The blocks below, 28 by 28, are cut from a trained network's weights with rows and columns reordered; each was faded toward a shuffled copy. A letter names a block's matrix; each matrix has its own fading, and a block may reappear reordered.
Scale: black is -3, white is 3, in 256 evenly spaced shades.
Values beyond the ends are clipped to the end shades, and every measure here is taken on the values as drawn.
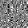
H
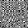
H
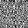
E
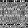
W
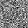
E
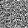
E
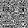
E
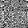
E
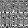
W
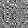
H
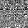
W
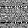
W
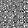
H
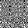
W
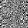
E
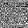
W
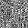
E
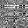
W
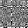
W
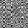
H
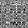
W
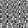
H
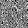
E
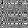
W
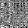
H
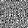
H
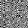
E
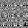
W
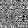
E
